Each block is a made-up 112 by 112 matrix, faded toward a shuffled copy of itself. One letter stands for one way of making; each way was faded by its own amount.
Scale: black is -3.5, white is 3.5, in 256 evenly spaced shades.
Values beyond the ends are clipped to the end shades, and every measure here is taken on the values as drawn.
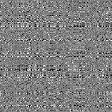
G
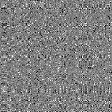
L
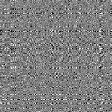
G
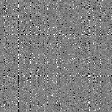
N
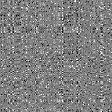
L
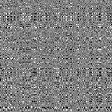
G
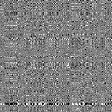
G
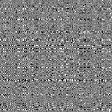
G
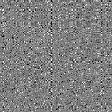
L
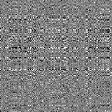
G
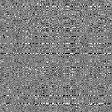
G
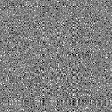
L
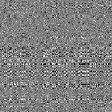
G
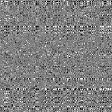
G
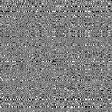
G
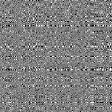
G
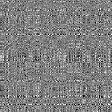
G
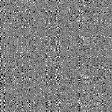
N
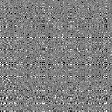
G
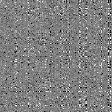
N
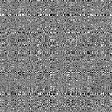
G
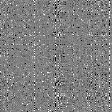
N
